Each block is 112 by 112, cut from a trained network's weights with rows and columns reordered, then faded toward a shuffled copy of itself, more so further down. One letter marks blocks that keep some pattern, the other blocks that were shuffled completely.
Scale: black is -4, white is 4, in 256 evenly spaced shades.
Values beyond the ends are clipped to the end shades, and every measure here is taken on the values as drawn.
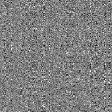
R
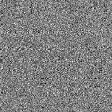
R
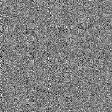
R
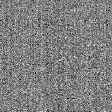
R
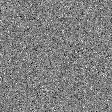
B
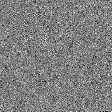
R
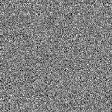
R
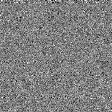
R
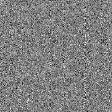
R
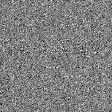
R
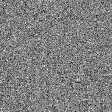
B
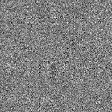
R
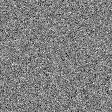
B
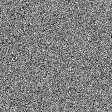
B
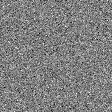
B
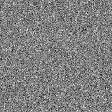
R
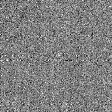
R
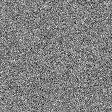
B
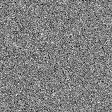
B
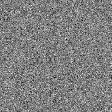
R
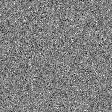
B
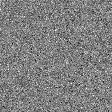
B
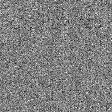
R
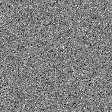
B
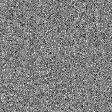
R
